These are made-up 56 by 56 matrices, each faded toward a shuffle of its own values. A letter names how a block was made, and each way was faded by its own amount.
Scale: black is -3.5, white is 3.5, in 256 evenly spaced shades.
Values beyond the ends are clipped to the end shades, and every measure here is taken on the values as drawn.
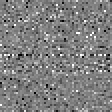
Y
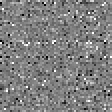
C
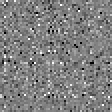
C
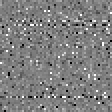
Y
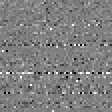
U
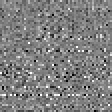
U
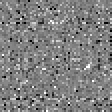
Y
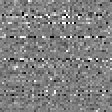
U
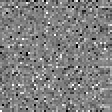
C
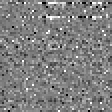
Y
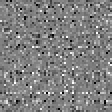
Y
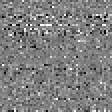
U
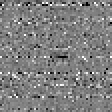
U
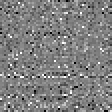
C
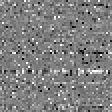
Y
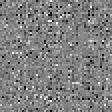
C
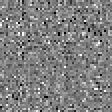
C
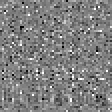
C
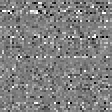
U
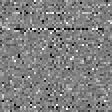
Y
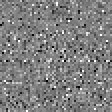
C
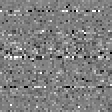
U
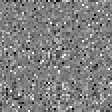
C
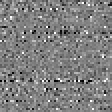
U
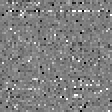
Y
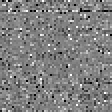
Y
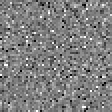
C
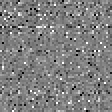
Y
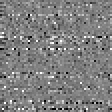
U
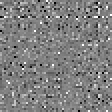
Y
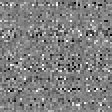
U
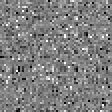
C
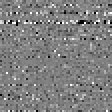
U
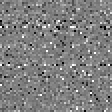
Y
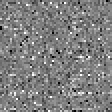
C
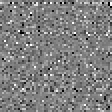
Y
